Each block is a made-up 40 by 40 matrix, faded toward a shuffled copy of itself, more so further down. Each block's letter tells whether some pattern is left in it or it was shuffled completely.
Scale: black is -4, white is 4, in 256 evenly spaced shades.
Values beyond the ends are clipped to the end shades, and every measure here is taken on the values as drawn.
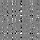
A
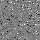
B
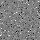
B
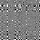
A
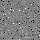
B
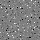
B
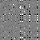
A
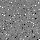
B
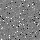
B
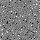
B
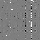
A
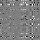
A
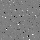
B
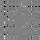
A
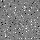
B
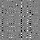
A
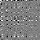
A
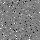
B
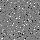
B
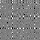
A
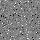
B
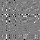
A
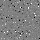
B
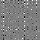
A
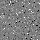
B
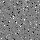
B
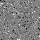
B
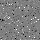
B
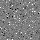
B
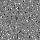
B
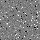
B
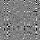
A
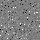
B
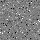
B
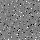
B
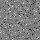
B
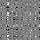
A
